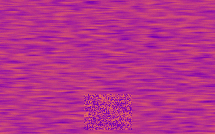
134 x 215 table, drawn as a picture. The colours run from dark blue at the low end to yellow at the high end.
The halves do not mirror each other. Streaks run across, left to right. Values change most from cell to cell in the bottom middle. In the bottom middle lies a patch that is rougher than the rest.
